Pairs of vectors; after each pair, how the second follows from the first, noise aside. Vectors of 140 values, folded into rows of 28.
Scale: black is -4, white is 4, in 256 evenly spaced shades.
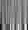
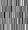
shuffled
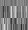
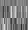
copied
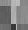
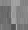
shrunk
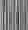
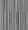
shrunk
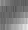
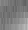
shrunk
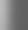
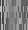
sign-scrambled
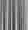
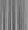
shrunk
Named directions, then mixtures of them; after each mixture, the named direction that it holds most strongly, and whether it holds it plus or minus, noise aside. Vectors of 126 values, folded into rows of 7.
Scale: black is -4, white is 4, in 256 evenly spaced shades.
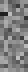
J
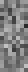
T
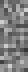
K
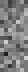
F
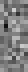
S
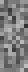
T, plus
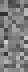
J, plus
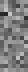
J, plus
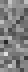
F, minus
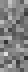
F, minus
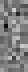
S, plus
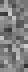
T, minus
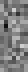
S, plus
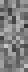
T, plus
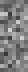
F, plus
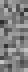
K, minus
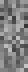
T, plus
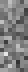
F, minus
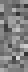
S, plus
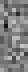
S, plus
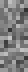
F, minus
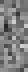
T, minus
